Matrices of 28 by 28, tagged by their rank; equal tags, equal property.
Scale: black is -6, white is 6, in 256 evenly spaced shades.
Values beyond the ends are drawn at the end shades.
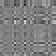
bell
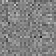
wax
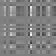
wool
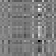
bell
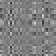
bell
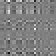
bell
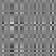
wool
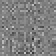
wax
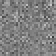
wax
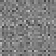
wax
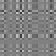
wool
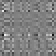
bell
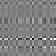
wool
